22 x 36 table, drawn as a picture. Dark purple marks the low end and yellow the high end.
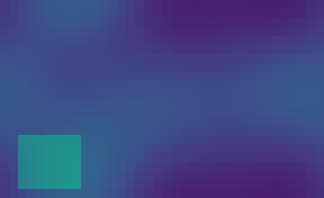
Odd patch: higher, in the bottom left. Histogram: skewed, a long tail of high values. Roughest part: bottom left. Stripes: none. Average level on the scale: 20%. Ninth with the highest average: bottom left.
